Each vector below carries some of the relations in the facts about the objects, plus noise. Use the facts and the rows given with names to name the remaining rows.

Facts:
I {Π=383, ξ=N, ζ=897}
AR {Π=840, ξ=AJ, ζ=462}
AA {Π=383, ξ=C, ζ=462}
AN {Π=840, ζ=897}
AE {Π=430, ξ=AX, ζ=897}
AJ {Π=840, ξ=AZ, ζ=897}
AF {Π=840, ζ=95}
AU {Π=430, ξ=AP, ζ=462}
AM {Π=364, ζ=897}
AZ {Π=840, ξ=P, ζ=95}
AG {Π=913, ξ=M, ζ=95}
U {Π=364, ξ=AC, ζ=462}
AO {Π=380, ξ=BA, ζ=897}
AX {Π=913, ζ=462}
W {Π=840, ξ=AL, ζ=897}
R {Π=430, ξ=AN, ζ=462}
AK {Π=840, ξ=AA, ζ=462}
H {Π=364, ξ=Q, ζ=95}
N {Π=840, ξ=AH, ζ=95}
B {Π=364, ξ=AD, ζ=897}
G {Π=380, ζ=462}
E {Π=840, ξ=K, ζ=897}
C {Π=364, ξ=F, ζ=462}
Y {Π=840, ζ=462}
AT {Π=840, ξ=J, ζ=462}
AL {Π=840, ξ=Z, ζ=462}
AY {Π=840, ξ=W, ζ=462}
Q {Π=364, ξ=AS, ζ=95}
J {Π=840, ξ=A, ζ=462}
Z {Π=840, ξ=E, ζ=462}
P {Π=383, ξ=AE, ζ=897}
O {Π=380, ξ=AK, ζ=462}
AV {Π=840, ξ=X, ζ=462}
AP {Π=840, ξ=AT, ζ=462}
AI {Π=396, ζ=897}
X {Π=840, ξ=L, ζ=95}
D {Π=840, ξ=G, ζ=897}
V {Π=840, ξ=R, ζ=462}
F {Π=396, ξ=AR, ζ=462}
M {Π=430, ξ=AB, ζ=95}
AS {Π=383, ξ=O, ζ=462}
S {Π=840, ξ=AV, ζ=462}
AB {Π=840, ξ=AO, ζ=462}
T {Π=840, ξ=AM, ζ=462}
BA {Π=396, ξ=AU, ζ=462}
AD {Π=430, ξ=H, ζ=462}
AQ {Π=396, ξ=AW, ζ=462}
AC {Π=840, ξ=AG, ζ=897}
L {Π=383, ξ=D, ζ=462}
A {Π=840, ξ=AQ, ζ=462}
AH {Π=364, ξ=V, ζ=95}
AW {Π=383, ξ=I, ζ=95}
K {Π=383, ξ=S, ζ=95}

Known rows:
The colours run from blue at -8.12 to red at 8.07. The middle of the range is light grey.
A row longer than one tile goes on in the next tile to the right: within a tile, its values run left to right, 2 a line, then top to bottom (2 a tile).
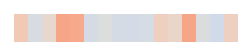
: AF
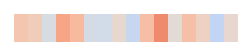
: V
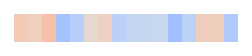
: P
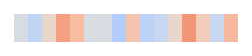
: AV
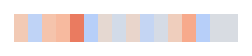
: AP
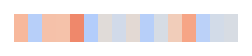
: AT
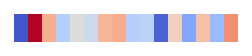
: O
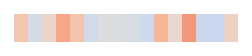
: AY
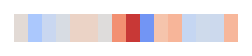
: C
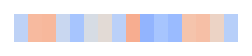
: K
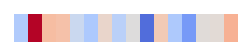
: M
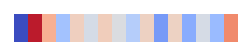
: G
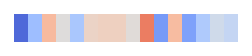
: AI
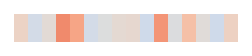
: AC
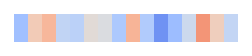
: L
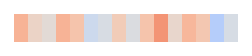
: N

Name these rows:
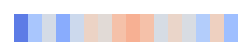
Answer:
AX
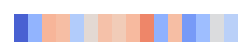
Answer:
BA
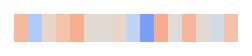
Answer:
AR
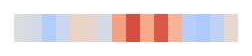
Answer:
AH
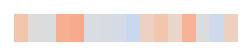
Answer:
AN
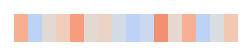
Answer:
AZ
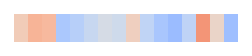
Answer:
AW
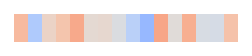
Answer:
AJ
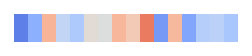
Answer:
AQ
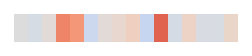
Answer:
AB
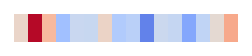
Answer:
AE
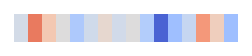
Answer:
AS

